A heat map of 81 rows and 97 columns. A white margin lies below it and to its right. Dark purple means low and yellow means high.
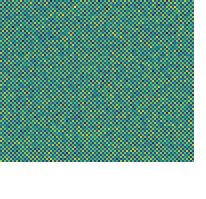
Seam: none. Slope: none. Grain: checkered. Average level on the scale: 50%. Histogram: two levels.
